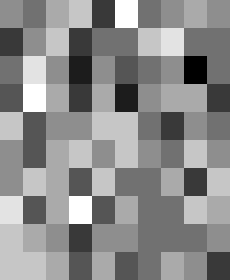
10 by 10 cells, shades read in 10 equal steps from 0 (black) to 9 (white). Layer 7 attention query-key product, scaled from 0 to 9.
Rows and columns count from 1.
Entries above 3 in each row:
9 8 7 6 8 9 8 8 9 7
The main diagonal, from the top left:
5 5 5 2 7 7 4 4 4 2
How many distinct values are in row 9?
5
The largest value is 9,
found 3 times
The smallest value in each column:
2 3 5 1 2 1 4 2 0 2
